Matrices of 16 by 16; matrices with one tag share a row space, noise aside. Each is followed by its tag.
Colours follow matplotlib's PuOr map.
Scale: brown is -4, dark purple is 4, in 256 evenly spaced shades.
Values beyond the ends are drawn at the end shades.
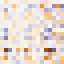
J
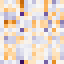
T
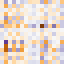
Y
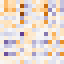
T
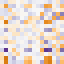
J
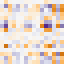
J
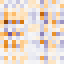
Y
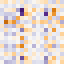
T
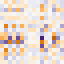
Y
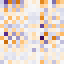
Y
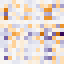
J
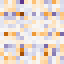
T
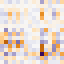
Y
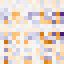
J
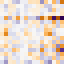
J
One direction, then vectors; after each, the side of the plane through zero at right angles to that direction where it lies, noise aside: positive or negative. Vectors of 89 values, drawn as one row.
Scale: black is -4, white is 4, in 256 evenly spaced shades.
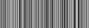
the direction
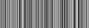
positive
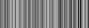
positive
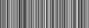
positive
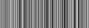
positive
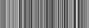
positive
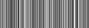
negative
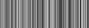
negative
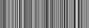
positive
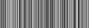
positive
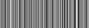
positive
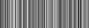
positive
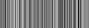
positive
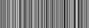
positive
